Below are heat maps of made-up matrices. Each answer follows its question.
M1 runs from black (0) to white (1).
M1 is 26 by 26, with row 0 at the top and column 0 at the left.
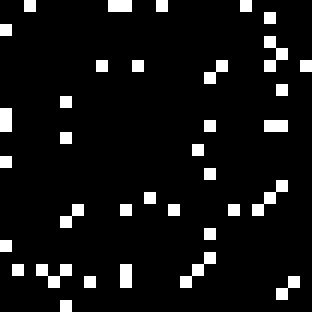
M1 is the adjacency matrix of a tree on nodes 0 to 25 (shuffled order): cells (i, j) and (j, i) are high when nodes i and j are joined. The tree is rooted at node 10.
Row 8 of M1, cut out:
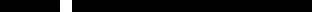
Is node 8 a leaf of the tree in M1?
yes
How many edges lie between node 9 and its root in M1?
2
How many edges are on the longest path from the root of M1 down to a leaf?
3
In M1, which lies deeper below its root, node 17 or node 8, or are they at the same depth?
node 8
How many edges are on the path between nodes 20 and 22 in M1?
3
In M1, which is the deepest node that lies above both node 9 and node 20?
0
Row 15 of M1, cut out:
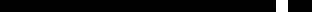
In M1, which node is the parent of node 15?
23
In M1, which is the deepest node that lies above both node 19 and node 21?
17
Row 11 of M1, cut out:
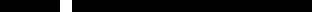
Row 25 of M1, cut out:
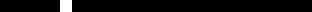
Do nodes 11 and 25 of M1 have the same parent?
yes
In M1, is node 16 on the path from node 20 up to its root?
no
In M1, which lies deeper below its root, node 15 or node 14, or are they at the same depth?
the same depth
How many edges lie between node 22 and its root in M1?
1
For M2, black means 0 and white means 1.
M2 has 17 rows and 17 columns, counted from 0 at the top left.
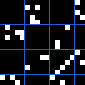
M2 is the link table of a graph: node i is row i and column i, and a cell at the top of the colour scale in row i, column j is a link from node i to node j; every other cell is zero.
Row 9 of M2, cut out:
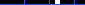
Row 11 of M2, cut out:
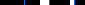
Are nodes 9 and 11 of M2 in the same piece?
yes
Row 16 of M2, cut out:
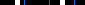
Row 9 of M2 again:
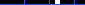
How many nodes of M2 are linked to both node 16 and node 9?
0
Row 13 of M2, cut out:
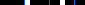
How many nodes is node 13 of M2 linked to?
2
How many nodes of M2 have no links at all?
0
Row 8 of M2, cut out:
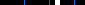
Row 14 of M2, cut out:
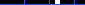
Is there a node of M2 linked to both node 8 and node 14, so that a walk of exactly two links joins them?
yes
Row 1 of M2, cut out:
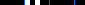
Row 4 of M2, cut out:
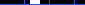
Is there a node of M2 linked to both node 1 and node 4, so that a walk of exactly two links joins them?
yes
